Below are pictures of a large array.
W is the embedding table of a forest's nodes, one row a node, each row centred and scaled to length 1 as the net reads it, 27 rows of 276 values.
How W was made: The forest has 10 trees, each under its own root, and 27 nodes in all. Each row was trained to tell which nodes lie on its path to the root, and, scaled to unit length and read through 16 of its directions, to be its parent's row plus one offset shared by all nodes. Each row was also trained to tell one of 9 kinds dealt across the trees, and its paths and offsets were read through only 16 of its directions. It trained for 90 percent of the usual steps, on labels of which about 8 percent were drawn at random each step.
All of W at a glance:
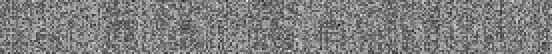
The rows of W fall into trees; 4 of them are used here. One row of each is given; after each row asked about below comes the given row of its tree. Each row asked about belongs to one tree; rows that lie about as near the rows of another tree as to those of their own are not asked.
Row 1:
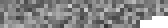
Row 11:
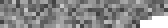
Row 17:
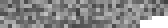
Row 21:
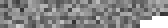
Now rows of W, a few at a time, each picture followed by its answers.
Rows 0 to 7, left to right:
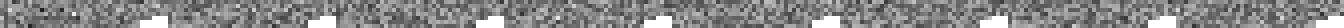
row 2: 17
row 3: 21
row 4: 1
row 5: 11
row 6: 1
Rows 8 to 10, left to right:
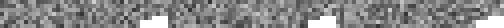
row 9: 21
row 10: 11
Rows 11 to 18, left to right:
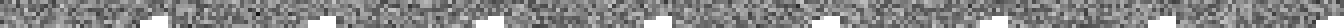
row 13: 11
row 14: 1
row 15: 17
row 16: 11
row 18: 17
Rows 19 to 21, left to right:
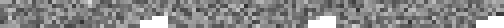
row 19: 17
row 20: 11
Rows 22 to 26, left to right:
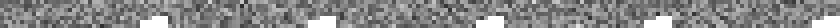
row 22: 1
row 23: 1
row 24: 17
